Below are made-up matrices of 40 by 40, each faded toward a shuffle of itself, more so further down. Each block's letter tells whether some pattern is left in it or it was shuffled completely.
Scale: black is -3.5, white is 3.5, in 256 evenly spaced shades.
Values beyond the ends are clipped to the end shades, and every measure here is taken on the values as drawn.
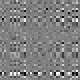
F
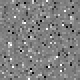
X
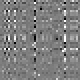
F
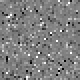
X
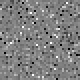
X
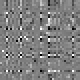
F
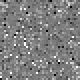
X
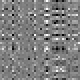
F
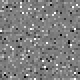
X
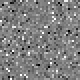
X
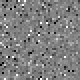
X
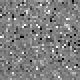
X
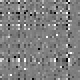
F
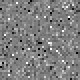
X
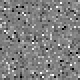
X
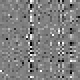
F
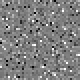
X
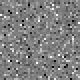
X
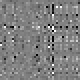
F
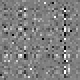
F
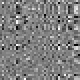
F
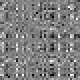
F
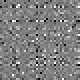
F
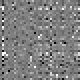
F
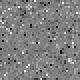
X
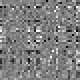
F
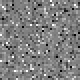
X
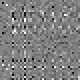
F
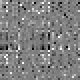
F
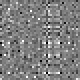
F
